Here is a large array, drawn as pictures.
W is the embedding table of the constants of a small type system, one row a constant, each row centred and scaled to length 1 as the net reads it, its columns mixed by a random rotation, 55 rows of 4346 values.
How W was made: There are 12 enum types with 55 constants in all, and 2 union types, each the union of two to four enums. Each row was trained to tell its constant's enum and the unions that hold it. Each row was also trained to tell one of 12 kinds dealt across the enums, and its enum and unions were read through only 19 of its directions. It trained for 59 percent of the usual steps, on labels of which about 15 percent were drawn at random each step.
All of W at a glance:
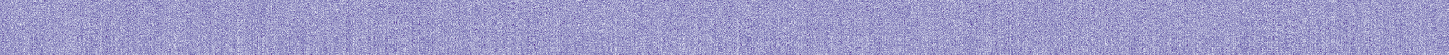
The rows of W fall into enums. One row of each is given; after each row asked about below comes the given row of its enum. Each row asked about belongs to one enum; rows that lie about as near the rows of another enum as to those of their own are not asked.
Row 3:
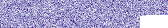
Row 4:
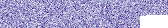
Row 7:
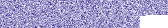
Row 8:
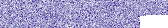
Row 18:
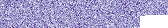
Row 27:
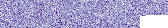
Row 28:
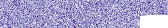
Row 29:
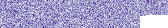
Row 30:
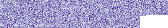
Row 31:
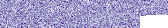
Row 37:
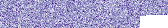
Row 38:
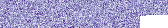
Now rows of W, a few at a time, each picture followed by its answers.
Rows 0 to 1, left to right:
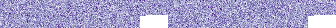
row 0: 37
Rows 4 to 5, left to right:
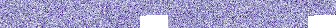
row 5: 30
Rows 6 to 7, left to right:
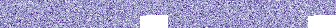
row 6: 29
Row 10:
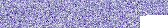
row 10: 30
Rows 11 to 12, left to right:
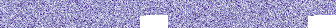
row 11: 31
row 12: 7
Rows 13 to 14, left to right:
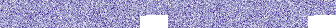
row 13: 8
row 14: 30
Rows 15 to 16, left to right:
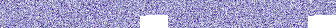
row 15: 28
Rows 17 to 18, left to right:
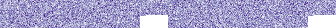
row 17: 8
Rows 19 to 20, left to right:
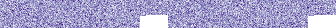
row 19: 37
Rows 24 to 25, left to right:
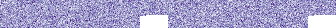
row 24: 30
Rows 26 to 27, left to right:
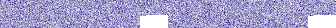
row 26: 18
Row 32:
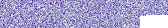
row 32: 7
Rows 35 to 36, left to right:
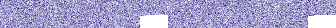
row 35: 28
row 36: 31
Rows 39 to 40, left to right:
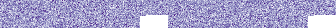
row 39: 38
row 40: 37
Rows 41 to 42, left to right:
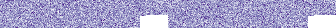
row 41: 27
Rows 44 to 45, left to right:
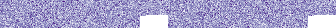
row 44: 8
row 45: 8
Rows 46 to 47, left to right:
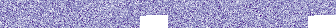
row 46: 37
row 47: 29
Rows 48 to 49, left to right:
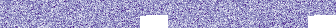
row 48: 38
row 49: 38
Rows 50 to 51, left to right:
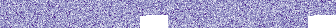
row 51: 38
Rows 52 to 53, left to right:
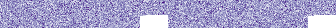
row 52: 28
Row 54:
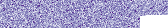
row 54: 3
